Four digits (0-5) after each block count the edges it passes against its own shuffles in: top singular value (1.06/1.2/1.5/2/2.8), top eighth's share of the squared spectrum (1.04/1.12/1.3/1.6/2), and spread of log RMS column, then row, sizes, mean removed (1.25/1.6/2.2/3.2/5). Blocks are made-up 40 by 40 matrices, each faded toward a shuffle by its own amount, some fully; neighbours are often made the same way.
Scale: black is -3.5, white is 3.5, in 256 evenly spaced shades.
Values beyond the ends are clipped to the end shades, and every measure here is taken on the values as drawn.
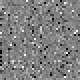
2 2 1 0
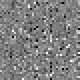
2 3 2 0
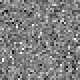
0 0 0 0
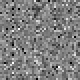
3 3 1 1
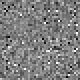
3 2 1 0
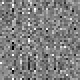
4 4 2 1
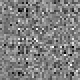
3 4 2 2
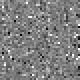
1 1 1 0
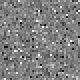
0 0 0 0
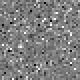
0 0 0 0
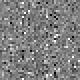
1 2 2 0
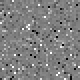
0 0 0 0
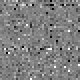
2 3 1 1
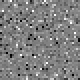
1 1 0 1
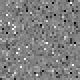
0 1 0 0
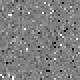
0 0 0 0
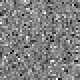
0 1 0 0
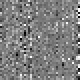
2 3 3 0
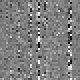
3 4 3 0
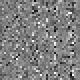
1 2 2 0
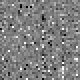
1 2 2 0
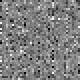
1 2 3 0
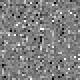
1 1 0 0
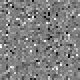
1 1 1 0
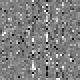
2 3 2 0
